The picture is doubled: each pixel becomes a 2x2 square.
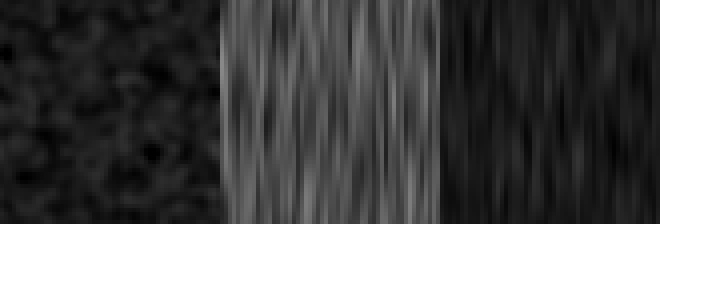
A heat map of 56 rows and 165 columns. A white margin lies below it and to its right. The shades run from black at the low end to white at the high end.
It is made of 1 by 3 panels. Panel 1,1: very low, blotchy, faint in contrast. Panel 1,2: low, streaked downward. Panel 1,3: very low, streaked downward, faint in contrast.
